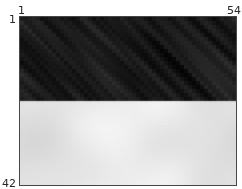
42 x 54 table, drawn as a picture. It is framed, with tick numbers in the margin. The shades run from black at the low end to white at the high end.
The table splits into 2 rows of 1 panel. Panel 1,1: very low, slanting down to the right, faint in contrast. Panel 2,1: very high, smooth, faint in contrast.
